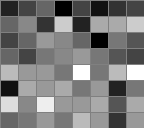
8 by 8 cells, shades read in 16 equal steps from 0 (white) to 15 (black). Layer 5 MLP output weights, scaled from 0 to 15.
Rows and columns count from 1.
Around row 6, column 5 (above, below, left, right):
0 6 5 6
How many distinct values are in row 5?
4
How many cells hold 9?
6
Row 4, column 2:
11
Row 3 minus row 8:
2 1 0 -1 5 9 -4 4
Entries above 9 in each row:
7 2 3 3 0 2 1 1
